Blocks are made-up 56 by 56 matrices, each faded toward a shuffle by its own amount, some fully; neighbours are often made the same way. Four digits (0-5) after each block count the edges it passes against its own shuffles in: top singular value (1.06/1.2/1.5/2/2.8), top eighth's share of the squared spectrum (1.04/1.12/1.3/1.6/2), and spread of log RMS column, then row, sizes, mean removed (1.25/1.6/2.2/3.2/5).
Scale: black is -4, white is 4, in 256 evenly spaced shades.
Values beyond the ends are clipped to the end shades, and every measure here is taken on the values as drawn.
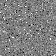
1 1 0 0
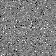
2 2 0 0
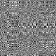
4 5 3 3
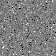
0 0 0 0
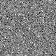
1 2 0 0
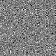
3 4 1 2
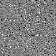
3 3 1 1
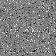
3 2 0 1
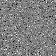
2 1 0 0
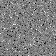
1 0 0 0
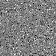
2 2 0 0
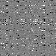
4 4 1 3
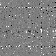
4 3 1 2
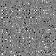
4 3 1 2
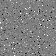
1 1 0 0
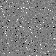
2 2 0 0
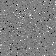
1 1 0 0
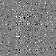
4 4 2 2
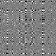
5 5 3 3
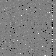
4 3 1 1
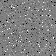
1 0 0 0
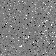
1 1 0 0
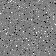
0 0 0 0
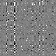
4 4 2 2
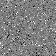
0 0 0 0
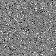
2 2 0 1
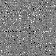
3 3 1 2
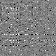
4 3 1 2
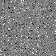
2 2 1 0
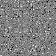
3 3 1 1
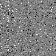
2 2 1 0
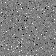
0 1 0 0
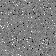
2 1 0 0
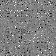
3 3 1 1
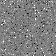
0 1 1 0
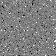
0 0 0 0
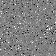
1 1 0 1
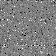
2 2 0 1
